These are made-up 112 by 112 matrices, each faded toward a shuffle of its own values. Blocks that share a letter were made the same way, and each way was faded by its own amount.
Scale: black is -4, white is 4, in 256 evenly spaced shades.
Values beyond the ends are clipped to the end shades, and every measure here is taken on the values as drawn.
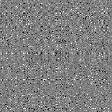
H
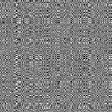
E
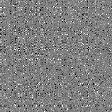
H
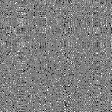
H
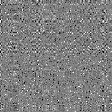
H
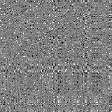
H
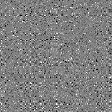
H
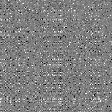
H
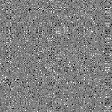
H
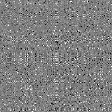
H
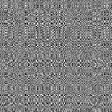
E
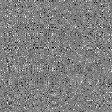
H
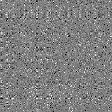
H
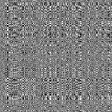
E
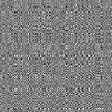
E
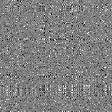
H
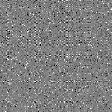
H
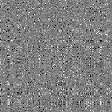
H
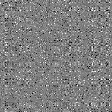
H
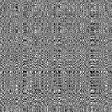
E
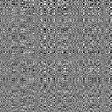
E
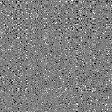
H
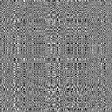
E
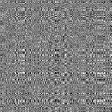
E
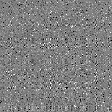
H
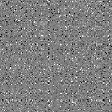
H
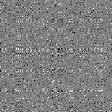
H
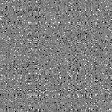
H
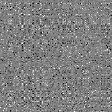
H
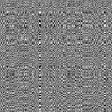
E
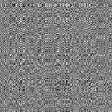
E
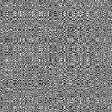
E
